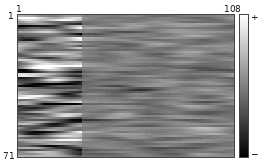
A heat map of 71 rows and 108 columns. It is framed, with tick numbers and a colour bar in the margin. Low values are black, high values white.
The distribution is heavy-tailed on both sides. Streaks run across, left to right. Neither half mirrors the other. The right part is calmer, past a seam about 30% of the way across. Overall the values sit about 50% of the way up the scale.
